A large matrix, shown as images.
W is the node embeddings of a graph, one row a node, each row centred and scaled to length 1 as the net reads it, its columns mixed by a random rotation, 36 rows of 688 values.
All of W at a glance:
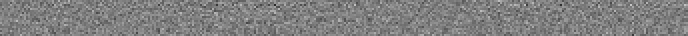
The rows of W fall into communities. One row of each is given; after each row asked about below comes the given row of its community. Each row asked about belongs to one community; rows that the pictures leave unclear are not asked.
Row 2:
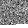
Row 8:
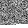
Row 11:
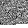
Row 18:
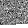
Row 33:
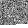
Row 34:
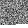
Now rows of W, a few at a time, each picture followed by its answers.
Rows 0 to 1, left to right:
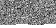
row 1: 11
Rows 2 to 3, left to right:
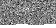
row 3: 34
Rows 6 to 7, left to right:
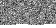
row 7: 18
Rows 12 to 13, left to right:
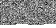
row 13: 2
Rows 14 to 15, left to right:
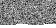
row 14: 33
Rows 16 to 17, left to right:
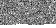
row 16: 8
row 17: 18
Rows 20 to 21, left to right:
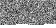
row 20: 34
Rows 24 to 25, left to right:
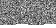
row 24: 18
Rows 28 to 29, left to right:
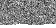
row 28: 8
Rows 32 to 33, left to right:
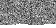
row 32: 8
